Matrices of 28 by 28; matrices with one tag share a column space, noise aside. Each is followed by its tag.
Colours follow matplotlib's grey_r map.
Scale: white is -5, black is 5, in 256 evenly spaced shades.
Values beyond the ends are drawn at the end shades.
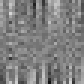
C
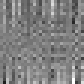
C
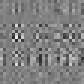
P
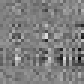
P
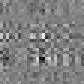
P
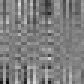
C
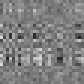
P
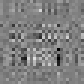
P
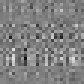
P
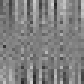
C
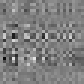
P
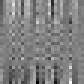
C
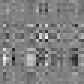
P
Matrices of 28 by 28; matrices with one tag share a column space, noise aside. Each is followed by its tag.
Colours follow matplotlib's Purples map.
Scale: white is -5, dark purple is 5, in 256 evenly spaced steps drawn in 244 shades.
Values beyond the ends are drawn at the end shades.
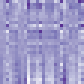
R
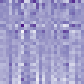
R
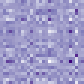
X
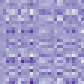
X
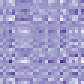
X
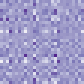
X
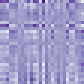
R
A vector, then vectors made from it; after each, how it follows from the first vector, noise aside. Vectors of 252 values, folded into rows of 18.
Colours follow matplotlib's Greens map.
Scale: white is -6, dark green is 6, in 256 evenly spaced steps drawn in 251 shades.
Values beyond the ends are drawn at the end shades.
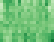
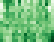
scaled up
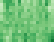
copied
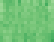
shrunk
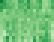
reversed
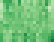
copied
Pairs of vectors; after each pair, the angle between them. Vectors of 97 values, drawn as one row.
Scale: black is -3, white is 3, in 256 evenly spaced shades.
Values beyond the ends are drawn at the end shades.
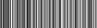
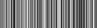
partly opposed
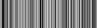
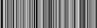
orthogonal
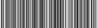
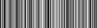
nearly opposite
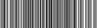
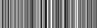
orthogonal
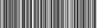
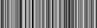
nearly opposite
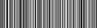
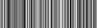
orthogonal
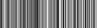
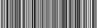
orthogonal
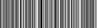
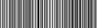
orthogonal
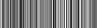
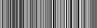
nearly parallel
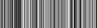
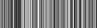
nearly parallel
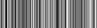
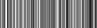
nearly opposite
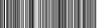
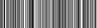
nearly parallel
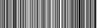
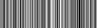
nearly parallel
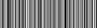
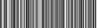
nearly opposite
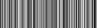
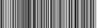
orthogonal
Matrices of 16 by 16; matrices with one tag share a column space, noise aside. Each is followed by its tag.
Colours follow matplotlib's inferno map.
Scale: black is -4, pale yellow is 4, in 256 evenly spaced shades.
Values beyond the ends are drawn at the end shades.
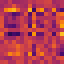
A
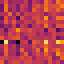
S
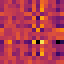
S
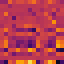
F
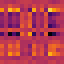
A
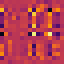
A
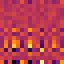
F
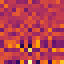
F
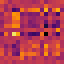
A
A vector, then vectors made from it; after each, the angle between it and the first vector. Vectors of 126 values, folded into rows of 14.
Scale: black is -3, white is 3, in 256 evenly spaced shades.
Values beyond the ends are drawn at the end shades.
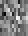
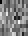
orthogonal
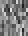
partly opposed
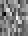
nearly parallel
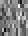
partly aligned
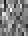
partly opposed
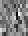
partly opposed
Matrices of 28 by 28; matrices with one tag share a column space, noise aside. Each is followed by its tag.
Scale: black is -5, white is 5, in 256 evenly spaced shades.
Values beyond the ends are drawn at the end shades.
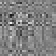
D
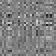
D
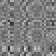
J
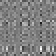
J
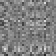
J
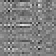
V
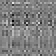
D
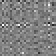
V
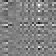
V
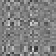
J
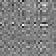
V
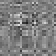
D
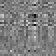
D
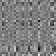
J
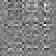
V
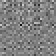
V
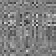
D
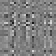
D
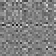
V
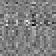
D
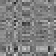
J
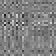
D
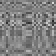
D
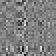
J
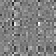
J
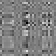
D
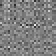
V
